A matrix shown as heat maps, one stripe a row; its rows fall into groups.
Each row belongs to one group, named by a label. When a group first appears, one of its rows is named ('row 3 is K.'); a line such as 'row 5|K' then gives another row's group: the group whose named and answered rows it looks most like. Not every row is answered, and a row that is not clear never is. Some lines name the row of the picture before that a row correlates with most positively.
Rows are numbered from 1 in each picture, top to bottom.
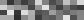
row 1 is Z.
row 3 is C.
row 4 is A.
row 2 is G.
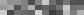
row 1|G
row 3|Z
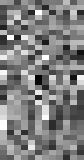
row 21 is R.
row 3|R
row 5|C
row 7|Z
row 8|C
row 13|R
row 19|R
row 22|G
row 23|G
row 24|G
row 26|Z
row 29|A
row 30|A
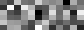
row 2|C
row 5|G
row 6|R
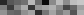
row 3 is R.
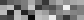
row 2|A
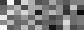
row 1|C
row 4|Z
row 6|Z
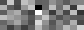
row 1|C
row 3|R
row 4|G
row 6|Z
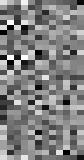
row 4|A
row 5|C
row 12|C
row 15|C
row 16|G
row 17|A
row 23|R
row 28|Z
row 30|A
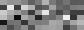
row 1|G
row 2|C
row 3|G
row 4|A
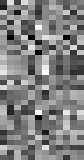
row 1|C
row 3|A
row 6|R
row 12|G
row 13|G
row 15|G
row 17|C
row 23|Z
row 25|A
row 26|A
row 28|R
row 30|G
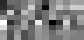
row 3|C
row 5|Z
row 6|Z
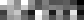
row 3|R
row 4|R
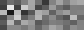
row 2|C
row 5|C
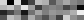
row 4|A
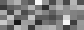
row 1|R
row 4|A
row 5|A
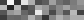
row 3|R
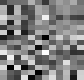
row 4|G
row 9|R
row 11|G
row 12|C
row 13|A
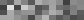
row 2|C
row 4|G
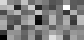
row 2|A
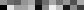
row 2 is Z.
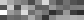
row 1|G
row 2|C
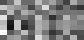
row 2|G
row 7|Z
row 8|R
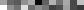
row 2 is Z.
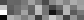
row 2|Z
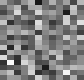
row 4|A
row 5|Z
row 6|R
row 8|Z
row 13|C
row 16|R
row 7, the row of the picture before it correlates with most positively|4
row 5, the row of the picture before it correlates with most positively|2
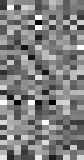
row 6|R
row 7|C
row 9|A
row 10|Z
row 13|C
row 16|R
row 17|A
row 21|A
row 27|G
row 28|C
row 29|G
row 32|Z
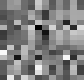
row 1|R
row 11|Z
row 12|A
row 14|R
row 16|C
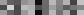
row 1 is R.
